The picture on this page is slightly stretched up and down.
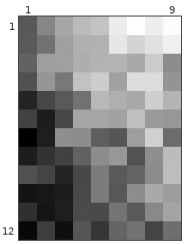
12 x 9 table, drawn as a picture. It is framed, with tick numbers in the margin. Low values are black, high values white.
Stripes: none. Slope: up to the top right. Mirror symmetry: none. Calmest part: top middle. Average level on the scale: 50%.
